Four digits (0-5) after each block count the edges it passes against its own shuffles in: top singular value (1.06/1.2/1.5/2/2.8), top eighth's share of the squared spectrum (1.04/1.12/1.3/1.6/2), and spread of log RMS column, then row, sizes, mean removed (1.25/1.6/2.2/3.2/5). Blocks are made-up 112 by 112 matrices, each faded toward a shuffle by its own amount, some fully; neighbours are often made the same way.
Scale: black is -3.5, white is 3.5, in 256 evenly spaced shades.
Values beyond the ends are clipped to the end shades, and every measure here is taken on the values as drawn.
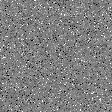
2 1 0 0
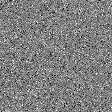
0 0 1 0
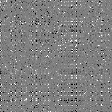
5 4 3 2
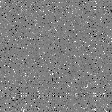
4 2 1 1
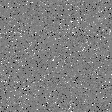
2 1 0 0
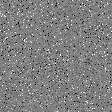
0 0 0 0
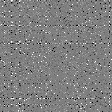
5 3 2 2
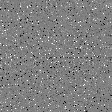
3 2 0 1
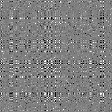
5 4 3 4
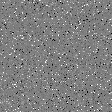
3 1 0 0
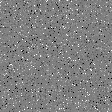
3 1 0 0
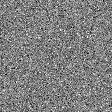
0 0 0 0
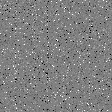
3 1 1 0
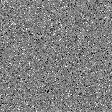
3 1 0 0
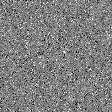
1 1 0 0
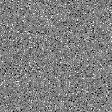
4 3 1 1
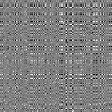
5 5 4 4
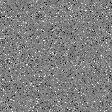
3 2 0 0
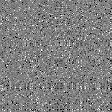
4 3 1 2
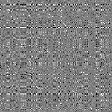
5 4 3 3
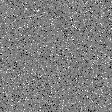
2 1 0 0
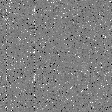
4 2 1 0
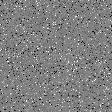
0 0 0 0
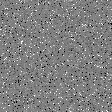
2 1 0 0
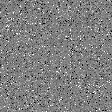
3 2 1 0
